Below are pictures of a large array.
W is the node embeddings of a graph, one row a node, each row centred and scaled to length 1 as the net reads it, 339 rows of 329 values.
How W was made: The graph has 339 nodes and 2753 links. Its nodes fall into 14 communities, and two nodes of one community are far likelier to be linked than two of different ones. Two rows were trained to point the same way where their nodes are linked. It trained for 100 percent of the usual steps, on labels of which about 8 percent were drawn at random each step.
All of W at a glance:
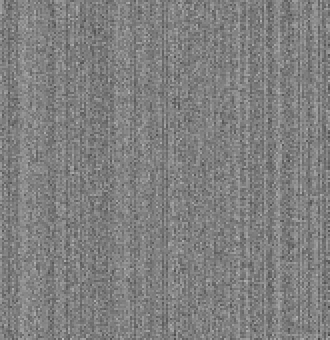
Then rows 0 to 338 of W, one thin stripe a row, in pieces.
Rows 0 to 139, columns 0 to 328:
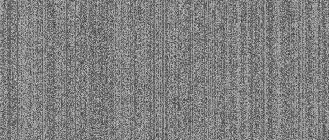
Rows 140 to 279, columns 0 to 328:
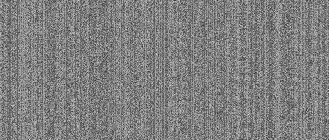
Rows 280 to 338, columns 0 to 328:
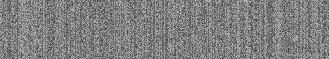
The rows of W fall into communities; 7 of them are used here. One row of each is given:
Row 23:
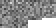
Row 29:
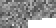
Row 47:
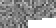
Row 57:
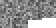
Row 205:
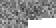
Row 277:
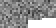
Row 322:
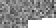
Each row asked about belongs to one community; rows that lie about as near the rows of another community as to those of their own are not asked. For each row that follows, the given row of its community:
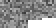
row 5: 277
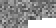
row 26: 205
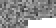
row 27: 205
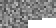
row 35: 57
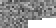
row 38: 23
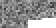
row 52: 205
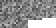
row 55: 29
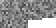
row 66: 277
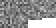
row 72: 277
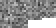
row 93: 57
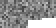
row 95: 23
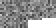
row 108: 47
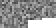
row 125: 23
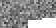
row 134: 322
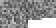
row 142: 277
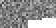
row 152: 47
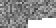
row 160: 277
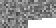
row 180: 205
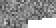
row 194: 57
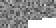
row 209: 277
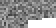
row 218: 23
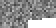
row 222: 47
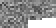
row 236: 205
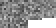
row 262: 23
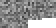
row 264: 277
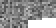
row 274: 205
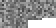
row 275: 23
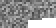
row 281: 23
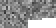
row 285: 29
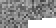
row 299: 205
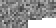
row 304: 322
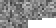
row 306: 47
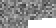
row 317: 205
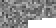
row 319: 23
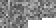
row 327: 47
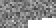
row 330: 277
